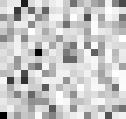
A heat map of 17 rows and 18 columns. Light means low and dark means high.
The halves do not mirror each other. There is no overall slope. The texture is fine-grained noise. There are no regular stripes. The values are skewed, with a long tail toward high values. On average the colour sits 20% of the way up the scale. No row or column stands out.
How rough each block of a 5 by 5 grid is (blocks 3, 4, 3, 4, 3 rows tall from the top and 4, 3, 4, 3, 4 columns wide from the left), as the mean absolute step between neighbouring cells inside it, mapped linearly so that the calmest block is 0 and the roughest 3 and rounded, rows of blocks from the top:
3 3 1 2 2 | 1 1 1 1 0 | 1 3 1 1 1 | 2 2 1 0 1 | 1 1 1 1 2
